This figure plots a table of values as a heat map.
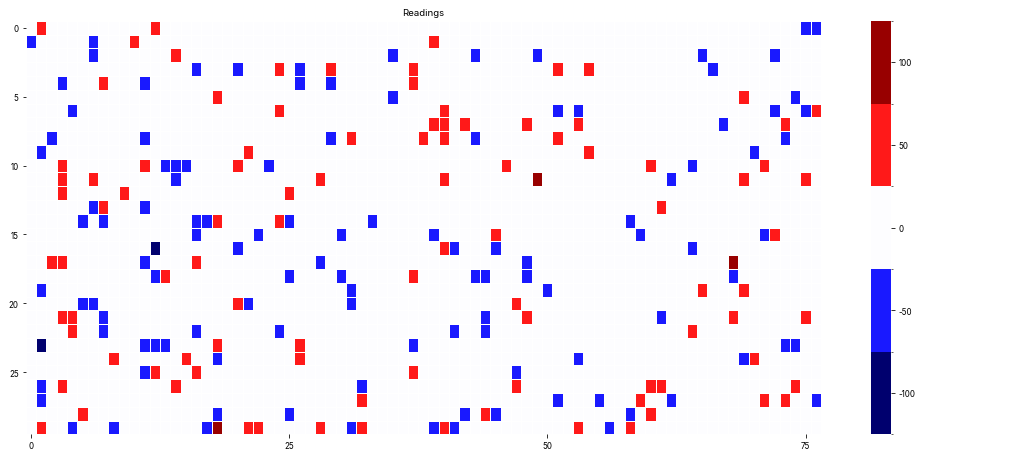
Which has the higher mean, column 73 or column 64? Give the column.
73
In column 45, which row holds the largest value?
15
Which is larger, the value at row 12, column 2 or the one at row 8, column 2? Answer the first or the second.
the first
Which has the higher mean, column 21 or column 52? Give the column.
21
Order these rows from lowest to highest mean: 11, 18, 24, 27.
18, 27, 24, 11
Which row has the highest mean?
11
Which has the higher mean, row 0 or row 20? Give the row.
0
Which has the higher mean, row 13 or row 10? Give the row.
10
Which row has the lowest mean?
23
